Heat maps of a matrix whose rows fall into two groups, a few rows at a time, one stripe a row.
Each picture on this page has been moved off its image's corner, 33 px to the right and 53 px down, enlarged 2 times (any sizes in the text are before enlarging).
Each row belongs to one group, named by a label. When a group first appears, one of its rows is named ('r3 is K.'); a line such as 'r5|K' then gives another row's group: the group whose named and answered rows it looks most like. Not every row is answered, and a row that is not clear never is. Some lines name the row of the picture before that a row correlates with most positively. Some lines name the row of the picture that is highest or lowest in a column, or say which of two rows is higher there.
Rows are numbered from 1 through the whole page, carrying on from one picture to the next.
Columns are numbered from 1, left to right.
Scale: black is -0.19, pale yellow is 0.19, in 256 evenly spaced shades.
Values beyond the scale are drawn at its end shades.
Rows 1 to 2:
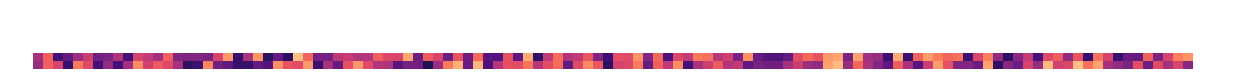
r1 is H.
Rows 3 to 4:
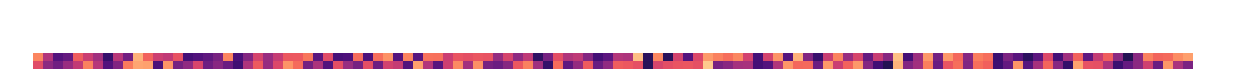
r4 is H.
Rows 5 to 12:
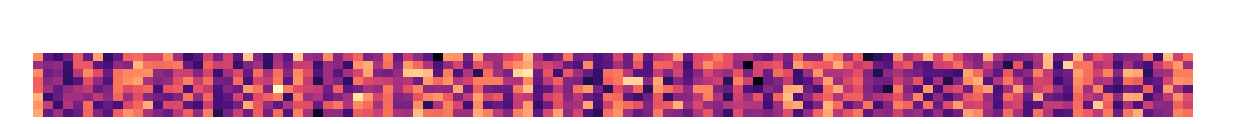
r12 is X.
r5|H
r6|H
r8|X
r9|H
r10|X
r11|H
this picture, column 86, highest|10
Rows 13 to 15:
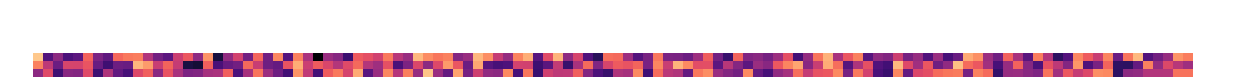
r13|X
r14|H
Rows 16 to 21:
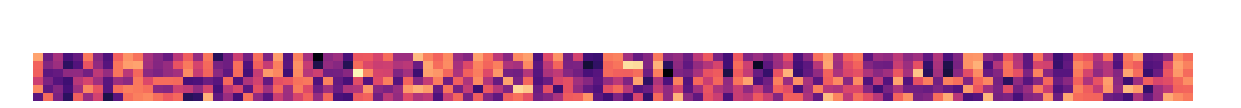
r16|X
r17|X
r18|X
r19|H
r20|X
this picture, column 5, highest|21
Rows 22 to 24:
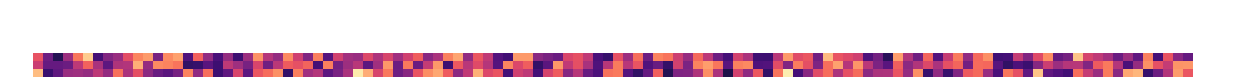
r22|H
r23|H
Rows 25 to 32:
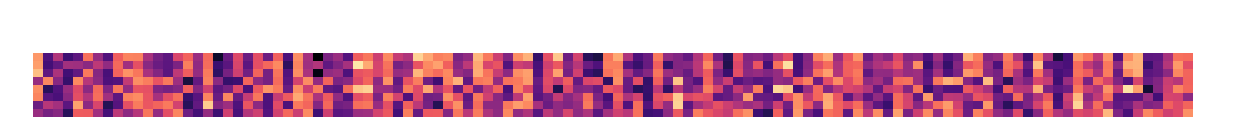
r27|X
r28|H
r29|X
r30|H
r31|H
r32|H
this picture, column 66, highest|30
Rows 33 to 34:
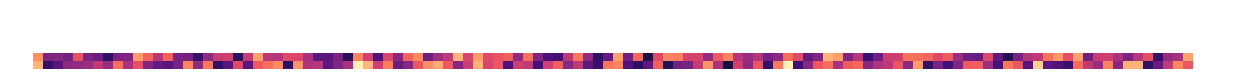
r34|X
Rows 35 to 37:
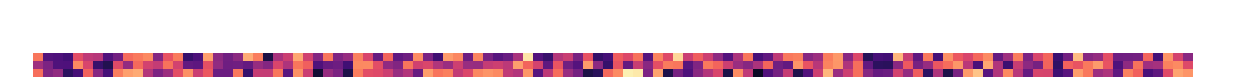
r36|H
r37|X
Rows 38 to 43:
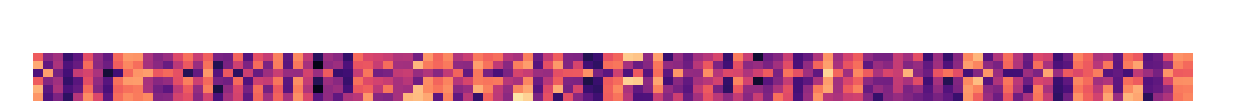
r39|X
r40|H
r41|X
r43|X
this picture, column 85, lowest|43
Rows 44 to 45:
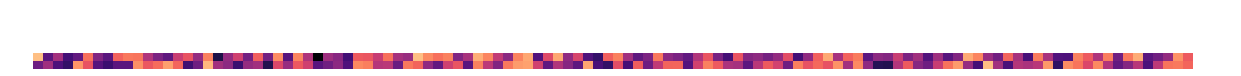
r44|X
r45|H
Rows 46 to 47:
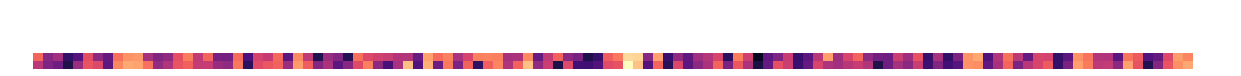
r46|X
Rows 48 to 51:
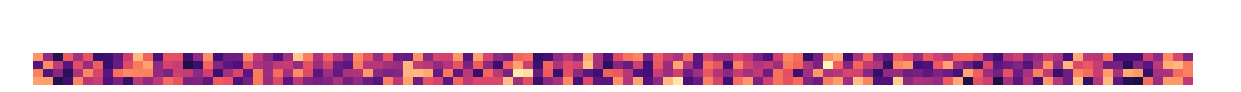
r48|H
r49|H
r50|X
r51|H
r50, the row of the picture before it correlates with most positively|47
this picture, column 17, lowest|49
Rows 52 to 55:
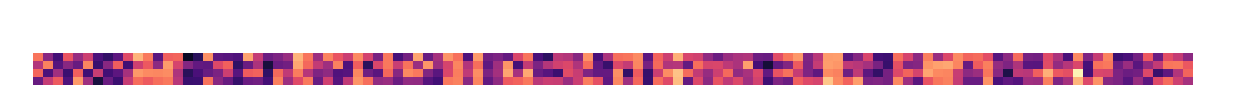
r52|H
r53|H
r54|H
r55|H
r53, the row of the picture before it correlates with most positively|51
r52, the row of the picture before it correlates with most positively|48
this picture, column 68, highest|53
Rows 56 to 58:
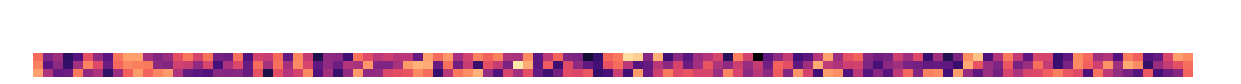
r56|X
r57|X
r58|H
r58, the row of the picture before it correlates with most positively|54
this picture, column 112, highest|58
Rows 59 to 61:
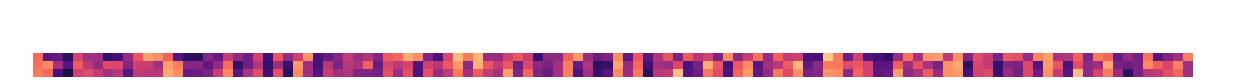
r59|H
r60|H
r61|H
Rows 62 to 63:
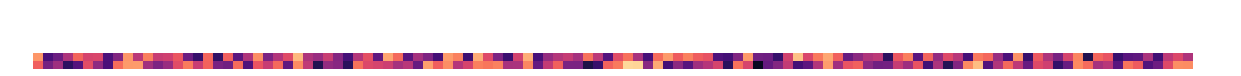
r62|H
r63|X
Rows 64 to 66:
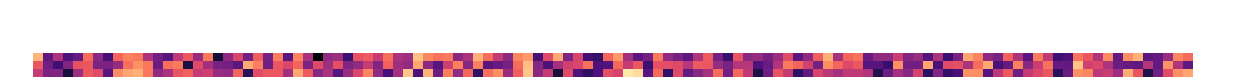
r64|X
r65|H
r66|X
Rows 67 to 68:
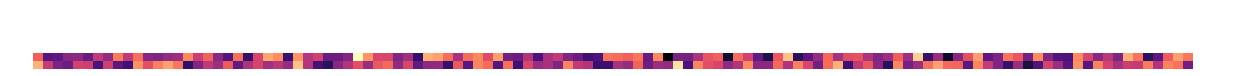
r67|X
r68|H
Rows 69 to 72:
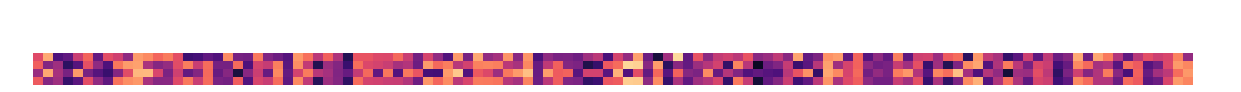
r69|H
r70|X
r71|H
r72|X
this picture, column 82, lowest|69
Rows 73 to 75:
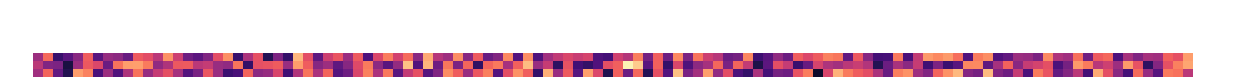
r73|H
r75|H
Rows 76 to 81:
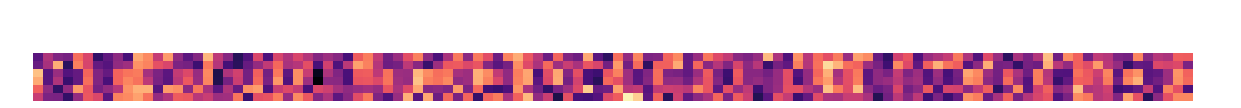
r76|H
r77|H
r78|X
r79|X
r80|H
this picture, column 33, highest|77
